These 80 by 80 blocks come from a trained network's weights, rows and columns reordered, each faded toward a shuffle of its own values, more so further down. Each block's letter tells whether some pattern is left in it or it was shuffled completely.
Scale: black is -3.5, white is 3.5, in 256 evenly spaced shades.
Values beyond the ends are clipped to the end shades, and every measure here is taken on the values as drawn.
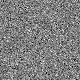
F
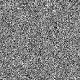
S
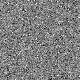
F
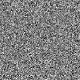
S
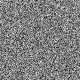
F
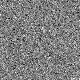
F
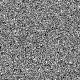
F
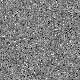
F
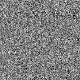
S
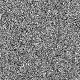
F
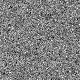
F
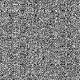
S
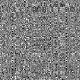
S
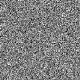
S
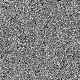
F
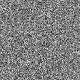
S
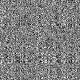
S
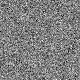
F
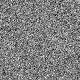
F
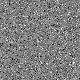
F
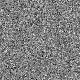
F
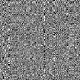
S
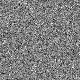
F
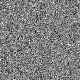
F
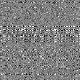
S
